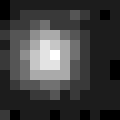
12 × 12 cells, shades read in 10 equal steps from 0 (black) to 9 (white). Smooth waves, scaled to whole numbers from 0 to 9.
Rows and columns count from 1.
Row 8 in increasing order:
0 1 1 1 2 3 3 4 6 6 6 6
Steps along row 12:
down up same same down up same down up down same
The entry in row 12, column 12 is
0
